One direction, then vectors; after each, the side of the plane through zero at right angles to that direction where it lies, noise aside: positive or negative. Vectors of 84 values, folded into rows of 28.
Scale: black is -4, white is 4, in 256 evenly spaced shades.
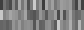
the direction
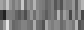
negative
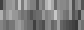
positive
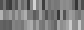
positive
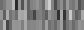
positive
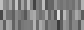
negative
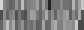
negative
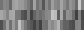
positive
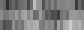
positive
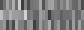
positive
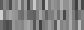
positive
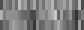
positive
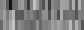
positive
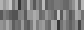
negative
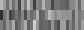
negative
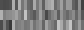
positive
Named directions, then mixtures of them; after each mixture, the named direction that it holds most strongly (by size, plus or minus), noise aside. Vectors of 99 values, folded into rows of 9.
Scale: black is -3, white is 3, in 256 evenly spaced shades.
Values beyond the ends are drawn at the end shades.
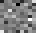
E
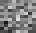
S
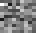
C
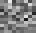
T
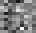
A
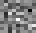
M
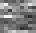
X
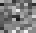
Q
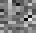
T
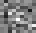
M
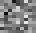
A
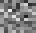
T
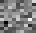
S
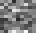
Q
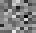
T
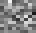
T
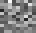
T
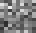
S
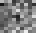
Q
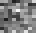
Q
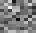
T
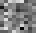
A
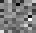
E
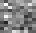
X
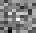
M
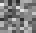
C
